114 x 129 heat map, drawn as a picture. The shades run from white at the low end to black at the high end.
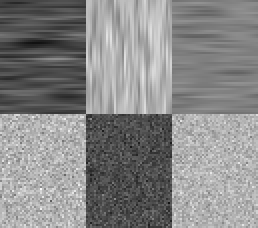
The table splits into 2 rows of 3 panels. Panel 1,1: high, streaked across. Panel 1,2: low, streaked downward. Panel 1,3: middling, streaked across, faint in contrast. Panel 2,1: low, fine-grained. Panel 2,2: high, fine-grained. Panel 2,3: low, fine-grained.
